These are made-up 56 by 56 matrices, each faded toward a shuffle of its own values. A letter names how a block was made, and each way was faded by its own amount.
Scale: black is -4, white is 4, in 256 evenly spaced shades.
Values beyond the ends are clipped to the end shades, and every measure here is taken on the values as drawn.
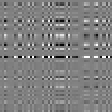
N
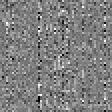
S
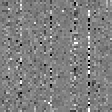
S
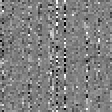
S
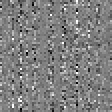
S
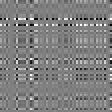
N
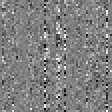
S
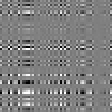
N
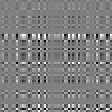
N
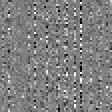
S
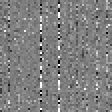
S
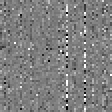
S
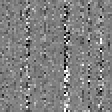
S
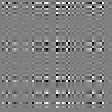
N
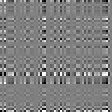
N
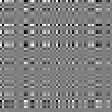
N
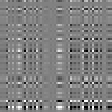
N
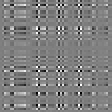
N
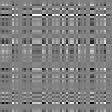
N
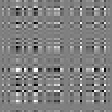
N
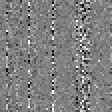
S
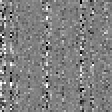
S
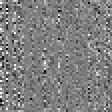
S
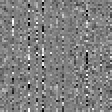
S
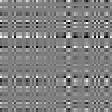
N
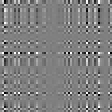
N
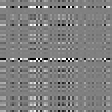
N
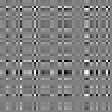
N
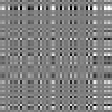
N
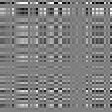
N
